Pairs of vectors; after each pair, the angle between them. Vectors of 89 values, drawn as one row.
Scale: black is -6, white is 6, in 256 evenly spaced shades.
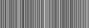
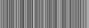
partly aligned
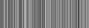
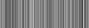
orthogonal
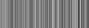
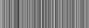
orthogonal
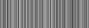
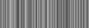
orthogonal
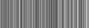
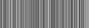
partly aligned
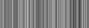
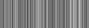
nearly opposite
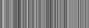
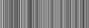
orthogonal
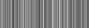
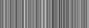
partly opposed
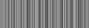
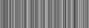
nearly opposite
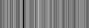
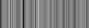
nearly parallel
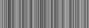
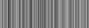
nearly parallel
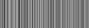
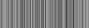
orthogonal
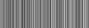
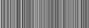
orthogonal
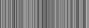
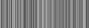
nearly opposite
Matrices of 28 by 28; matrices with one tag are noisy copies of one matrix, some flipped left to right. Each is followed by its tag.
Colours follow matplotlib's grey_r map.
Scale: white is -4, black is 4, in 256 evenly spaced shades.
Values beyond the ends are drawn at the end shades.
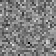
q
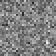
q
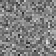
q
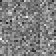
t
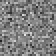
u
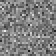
u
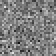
t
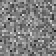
u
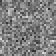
t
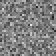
u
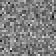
u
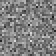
u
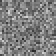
t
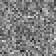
t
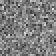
u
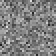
q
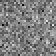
q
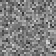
q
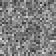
t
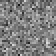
q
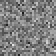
q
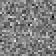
u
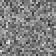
q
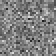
t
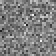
u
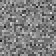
u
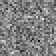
t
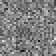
t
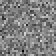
u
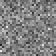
q
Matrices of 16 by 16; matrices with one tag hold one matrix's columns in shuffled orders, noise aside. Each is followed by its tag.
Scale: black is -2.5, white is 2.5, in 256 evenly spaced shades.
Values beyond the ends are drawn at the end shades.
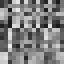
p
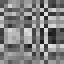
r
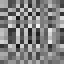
r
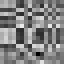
r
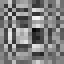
r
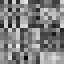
p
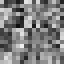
p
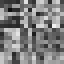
p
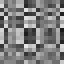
r
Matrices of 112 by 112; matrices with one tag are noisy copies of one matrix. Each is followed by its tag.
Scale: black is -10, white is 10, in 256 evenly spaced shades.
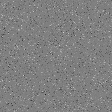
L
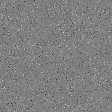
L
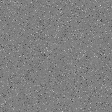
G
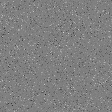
L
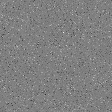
L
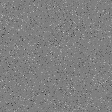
L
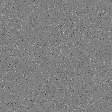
L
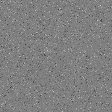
G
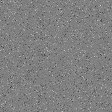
G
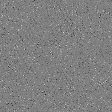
L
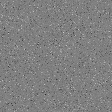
L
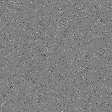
G
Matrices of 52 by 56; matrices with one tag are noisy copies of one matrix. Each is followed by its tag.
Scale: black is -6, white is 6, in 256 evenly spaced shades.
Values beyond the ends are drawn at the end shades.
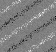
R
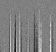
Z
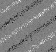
R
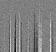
Z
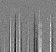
Z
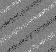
R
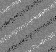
R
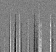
Z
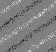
R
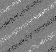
R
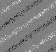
R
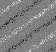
R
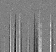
Z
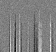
Z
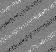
R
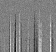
Z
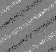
R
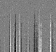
Z
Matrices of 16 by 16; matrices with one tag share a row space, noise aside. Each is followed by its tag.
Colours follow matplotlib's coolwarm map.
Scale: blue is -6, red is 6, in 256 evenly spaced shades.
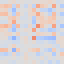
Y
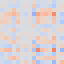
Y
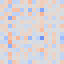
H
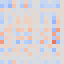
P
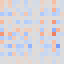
P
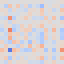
H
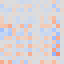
P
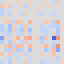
P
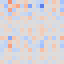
H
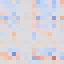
Y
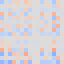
P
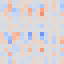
H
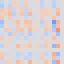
P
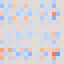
P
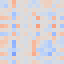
Y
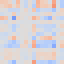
Y
